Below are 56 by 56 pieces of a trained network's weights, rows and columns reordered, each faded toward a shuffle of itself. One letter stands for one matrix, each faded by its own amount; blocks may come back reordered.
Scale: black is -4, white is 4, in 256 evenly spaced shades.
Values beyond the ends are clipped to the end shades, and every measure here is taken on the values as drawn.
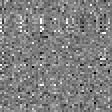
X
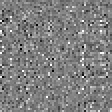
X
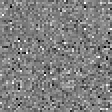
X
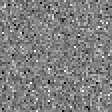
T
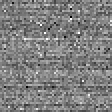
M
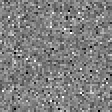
T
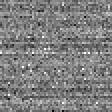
M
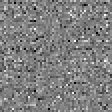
X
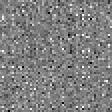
X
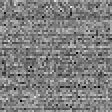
M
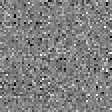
X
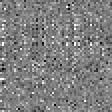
X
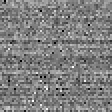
M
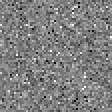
T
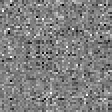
X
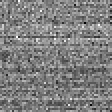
M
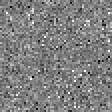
T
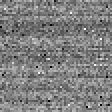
M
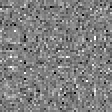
X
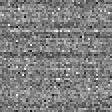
M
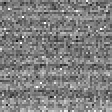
M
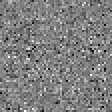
X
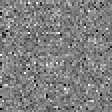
X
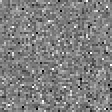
T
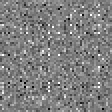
X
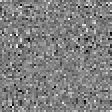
X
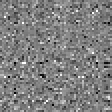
X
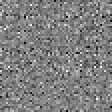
X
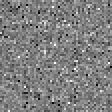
T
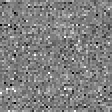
X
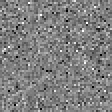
T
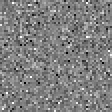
T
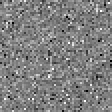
T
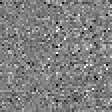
X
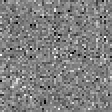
X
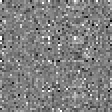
X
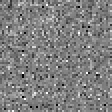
X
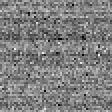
M
